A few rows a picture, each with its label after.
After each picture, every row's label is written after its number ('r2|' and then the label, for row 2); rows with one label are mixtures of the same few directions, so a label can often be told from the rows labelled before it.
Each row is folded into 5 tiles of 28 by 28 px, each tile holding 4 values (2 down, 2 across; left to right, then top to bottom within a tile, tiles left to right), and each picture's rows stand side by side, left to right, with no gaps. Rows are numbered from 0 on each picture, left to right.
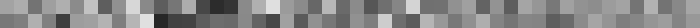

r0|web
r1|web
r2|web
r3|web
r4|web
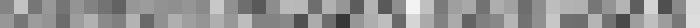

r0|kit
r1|web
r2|web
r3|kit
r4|web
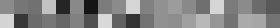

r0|web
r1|web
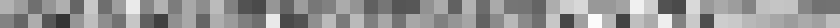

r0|web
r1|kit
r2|kit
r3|kit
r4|web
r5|web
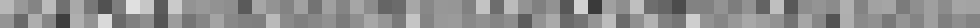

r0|web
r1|kit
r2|kit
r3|web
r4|kit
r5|web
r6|kit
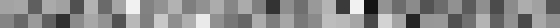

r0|web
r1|web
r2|web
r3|web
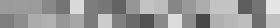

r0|web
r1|web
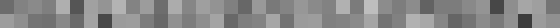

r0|web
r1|kit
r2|web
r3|web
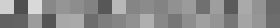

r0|kit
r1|web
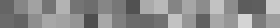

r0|kit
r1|web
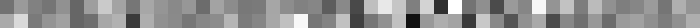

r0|kit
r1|kit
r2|kit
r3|kit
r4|kit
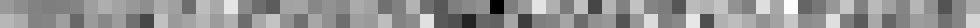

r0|kit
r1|web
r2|web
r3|web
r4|kit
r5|web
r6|kit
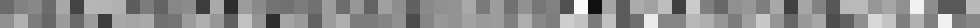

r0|web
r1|web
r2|web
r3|web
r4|kit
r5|web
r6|web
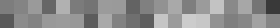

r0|kit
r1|web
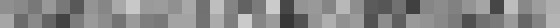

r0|web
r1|web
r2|kit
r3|web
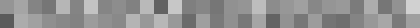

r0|web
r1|kit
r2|web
